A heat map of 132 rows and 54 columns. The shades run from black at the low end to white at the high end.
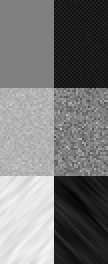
It is made of 3 by 2 panels. Panel 1,1: middling, flat. Panel 1,2: very low, checkered, faint in contrast. Panel 2,1: high, fine-grained, faint in contrast. Panel 2,2: middling, fine-grained. Panel 3,1: very high, slanting up to the right, faint in contrast. Panel 3,2: very low, slanting down to the right, faint in contrast.
